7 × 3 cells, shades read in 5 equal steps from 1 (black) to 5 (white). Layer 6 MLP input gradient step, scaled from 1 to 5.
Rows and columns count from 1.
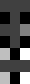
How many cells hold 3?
1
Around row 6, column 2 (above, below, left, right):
1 1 2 2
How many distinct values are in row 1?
1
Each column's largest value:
4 2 5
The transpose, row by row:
2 1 2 1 4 2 4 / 2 2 2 2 1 2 1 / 2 1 3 1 5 2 5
